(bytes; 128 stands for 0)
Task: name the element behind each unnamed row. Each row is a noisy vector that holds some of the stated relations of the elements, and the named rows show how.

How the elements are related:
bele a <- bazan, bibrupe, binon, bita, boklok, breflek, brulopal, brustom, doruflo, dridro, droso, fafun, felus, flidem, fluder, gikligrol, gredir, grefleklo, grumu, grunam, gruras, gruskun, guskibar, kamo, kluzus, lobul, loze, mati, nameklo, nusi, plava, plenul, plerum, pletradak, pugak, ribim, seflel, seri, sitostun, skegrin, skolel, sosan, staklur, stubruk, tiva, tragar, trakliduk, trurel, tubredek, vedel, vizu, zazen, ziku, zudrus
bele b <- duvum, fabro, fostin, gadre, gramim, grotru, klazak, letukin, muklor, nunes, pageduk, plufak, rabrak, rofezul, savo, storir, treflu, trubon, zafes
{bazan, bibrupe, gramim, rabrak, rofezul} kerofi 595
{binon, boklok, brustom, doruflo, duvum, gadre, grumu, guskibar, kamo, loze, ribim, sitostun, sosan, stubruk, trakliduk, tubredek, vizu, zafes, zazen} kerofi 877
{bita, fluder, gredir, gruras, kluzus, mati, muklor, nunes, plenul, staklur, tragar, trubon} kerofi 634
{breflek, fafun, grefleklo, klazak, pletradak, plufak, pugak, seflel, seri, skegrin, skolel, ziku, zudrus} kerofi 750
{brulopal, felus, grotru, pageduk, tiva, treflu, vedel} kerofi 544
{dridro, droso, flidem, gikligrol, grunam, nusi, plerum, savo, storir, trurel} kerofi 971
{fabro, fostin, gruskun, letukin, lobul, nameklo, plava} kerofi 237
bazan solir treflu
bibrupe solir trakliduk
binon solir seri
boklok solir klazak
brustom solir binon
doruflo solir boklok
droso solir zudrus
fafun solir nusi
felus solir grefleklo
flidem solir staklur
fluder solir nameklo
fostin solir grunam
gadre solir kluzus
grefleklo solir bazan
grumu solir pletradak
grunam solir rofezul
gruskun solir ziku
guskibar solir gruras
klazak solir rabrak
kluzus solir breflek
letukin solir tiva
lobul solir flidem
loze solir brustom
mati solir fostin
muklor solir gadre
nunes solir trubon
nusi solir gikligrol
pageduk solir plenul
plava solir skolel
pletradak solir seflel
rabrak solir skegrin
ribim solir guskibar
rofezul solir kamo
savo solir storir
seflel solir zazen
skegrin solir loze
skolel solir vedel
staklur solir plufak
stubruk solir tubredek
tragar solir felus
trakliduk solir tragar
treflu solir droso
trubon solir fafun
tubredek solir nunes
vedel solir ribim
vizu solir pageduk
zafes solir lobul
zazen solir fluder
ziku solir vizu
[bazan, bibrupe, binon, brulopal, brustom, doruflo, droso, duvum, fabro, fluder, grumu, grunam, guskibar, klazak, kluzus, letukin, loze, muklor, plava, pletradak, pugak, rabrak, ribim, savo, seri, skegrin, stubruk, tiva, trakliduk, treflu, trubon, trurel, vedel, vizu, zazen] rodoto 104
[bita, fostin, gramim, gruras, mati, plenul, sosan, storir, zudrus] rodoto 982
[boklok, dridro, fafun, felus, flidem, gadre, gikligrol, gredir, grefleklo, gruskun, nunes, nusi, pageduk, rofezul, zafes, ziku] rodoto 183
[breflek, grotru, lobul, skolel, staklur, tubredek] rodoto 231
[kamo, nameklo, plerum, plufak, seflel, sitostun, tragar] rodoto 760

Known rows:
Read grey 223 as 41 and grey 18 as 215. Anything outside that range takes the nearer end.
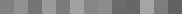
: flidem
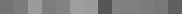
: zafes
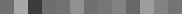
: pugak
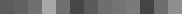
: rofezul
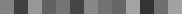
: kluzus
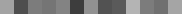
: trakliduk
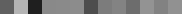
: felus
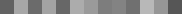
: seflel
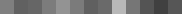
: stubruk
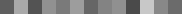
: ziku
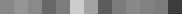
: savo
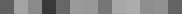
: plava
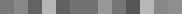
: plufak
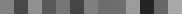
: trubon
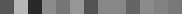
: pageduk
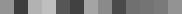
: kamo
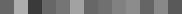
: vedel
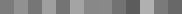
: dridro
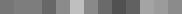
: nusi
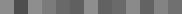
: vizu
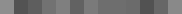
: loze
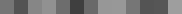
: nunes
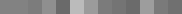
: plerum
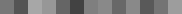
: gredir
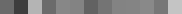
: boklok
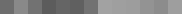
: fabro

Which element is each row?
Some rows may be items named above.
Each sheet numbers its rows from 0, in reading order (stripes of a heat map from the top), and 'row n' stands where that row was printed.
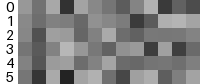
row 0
mati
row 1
gikligrol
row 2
sitostun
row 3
tubredek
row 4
sitostun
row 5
doruflo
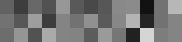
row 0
rabrak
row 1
muklor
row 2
breflek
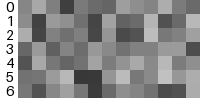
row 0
fostin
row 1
tragar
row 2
trakliduk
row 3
pletradak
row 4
gruskun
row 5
nameklo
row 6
nunes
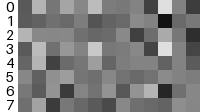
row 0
skolel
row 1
bazan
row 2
storir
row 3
skolel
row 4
vedel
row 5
gadre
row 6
muklor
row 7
tiva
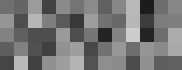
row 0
muklor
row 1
fluder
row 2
bibrupe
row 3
klazak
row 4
grotru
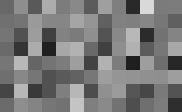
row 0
breflek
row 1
zafes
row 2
muklor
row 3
doruflo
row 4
zudrus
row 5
fabro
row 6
treflu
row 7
droso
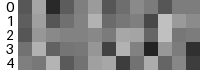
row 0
brulopal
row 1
fafun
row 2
lobul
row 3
zudrus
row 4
grumu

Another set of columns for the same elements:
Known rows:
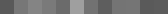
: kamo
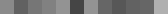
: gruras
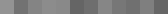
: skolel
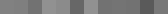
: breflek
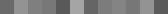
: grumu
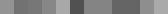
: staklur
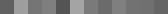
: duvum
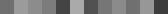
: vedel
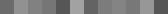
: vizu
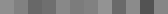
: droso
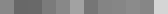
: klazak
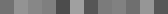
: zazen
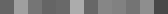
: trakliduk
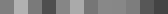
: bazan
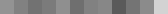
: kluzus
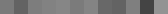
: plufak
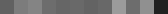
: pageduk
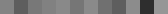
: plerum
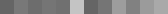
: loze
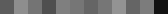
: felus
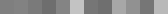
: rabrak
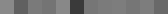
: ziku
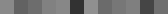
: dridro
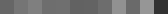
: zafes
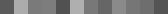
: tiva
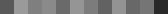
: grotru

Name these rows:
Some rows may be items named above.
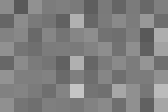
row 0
seflel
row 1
doruflo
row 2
seri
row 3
savo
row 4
doruflo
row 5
pletradak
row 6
rabrak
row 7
savo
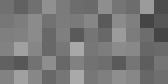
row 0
lobul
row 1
gramim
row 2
rofezul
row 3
bibrupe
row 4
nameklo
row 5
bibrupe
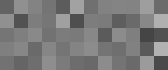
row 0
stubruk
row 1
mati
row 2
gramim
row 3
seri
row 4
lobul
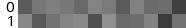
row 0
sosan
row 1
storir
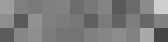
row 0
fluder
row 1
seflel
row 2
tubredek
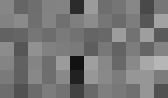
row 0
gikligrol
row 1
pugak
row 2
boklok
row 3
seflel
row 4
nunes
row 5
fafun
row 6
gruskun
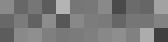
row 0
tragar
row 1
fabro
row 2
tubredek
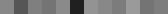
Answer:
nusi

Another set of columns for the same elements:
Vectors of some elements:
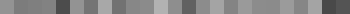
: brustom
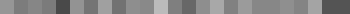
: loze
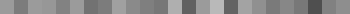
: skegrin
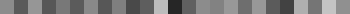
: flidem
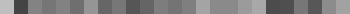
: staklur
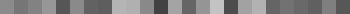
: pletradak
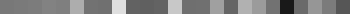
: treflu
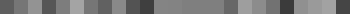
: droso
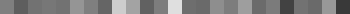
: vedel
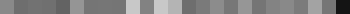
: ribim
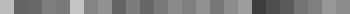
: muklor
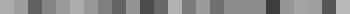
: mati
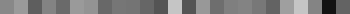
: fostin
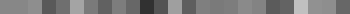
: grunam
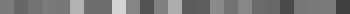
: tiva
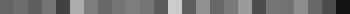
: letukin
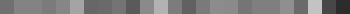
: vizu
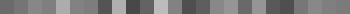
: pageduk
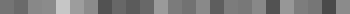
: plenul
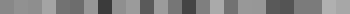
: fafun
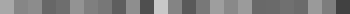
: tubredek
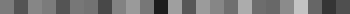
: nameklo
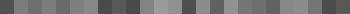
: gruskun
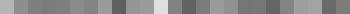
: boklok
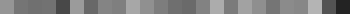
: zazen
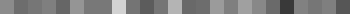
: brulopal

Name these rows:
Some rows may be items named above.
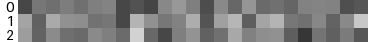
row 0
gruskun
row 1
plufak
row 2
grotru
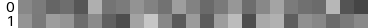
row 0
trakliduk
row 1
seflel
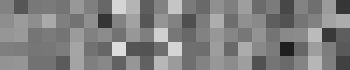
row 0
vedel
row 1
fafun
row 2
sosan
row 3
treflu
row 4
stubruk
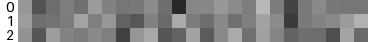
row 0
fluder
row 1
gredir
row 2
skolel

